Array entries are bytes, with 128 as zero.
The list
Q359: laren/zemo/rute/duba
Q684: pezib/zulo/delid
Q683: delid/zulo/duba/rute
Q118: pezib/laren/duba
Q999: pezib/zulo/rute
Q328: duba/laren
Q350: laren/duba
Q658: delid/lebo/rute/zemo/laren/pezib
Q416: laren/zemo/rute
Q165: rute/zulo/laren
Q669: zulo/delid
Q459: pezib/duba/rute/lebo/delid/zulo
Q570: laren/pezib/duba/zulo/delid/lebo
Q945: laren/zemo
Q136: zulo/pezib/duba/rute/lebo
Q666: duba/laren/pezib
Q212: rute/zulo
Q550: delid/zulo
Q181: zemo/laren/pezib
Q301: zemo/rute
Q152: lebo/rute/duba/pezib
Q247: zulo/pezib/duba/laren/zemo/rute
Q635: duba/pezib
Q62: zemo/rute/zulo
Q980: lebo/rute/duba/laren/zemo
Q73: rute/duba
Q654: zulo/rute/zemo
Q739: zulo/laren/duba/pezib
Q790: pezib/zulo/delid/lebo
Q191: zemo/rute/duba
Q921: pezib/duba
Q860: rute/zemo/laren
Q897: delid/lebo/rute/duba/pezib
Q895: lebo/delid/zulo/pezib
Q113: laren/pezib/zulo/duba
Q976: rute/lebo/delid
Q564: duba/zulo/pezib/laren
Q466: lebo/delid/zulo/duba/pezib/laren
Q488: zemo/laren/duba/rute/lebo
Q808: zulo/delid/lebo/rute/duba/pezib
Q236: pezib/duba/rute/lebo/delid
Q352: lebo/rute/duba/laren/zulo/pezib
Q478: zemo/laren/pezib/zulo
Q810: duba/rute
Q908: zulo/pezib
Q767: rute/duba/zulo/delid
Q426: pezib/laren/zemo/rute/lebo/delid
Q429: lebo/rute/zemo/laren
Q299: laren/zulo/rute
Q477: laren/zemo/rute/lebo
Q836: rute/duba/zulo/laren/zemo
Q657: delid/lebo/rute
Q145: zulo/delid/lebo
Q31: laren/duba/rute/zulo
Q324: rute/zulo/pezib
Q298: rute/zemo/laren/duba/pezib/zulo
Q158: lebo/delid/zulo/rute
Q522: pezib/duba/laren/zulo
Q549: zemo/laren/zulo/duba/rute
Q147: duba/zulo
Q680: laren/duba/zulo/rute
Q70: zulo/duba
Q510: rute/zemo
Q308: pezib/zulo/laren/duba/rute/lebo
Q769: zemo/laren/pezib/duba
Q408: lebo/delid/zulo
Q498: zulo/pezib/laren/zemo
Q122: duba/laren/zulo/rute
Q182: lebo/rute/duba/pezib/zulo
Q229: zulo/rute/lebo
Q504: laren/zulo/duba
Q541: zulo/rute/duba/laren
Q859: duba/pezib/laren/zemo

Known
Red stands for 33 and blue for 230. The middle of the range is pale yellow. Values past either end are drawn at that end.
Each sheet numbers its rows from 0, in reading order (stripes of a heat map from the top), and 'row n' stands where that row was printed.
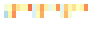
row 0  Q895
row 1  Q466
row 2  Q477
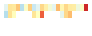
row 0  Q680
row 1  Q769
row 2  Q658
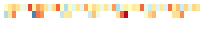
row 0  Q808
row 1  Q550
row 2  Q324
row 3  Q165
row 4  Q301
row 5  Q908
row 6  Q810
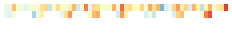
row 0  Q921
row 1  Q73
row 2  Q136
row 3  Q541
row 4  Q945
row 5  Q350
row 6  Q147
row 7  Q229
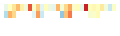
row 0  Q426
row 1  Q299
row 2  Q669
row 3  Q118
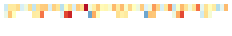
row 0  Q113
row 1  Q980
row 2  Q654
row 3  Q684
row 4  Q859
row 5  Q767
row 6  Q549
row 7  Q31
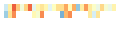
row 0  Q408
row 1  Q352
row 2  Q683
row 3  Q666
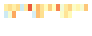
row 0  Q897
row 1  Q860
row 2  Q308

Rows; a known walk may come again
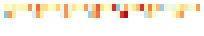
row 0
Q212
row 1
Q945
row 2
Q416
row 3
Q145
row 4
Q62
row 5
Q504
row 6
Q247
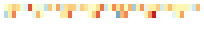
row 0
Q808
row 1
Q999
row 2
Q980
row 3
Q488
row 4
Q683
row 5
Q191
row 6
Q739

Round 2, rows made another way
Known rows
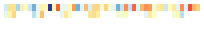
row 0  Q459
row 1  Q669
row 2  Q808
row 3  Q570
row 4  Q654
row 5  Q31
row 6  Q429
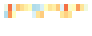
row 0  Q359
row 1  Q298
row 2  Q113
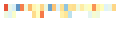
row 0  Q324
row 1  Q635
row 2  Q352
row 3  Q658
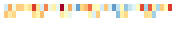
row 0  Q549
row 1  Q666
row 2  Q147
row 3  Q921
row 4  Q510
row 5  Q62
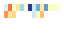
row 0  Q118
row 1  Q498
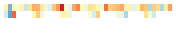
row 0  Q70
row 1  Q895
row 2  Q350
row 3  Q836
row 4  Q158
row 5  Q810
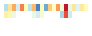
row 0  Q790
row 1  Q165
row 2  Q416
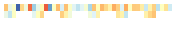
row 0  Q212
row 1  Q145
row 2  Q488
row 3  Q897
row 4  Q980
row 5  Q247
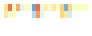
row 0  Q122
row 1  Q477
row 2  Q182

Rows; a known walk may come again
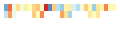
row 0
Q477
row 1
Q328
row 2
Q191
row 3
Q308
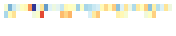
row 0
Q860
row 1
Q908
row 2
Q739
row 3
Q298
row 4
Q541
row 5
Q859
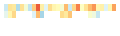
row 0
Q459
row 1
Q299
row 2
Q769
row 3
Q158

